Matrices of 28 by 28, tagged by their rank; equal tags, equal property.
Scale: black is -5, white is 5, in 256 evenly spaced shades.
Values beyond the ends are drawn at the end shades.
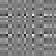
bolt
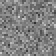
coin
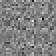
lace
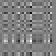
bolt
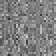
lace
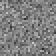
coin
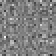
lace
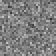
coin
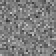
coin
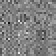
lace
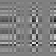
bolt
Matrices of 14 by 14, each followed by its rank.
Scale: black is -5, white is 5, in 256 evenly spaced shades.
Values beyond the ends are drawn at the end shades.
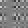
one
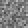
full rank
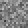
full rank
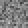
full rank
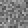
full rank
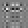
one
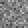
full rank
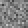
full rank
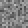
full rank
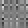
one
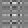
one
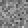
full rank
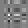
one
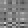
one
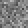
full rank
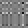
one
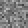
full rank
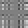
one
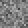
full rank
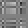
one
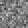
full rank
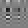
one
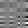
one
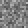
full rank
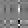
one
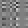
one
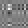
one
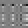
one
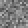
full rank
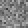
full rank
